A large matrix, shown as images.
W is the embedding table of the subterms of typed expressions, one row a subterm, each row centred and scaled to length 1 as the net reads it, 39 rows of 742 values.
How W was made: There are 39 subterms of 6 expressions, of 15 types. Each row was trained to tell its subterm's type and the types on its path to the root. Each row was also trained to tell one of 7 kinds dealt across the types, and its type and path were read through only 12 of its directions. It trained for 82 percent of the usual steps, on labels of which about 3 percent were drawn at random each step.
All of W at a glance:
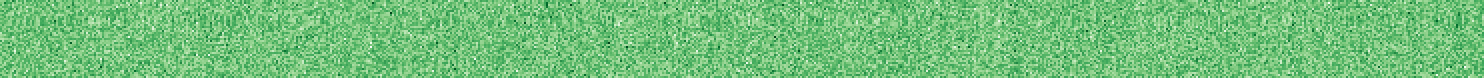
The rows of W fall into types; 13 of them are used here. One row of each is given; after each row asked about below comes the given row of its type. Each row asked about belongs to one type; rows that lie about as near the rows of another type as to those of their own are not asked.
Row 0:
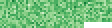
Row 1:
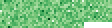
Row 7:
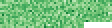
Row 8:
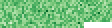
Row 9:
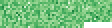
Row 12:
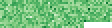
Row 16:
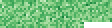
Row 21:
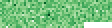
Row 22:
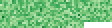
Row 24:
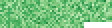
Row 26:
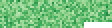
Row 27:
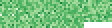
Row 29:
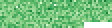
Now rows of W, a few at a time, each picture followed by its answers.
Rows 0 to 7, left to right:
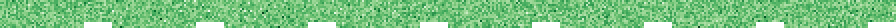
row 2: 27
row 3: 16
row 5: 1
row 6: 29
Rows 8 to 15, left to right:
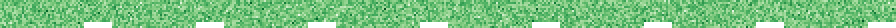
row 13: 26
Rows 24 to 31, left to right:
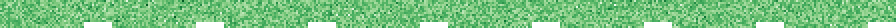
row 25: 16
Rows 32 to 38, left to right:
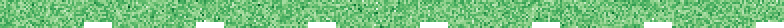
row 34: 9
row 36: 0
